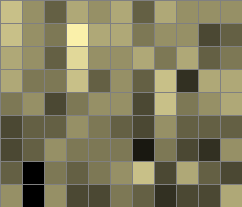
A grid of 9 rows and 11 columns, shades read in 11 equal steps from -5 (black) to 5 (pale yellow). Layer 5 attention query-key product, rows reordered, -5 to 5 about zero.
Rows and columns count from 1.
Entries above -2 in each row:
11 10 11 10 9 9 7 8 5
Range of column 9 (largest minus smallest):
5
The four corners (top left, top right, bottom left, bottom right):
3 1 1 2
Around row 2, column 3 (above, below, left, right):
-1 -1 1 5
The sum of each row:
12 12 11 8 5 -8 -10 -6 -13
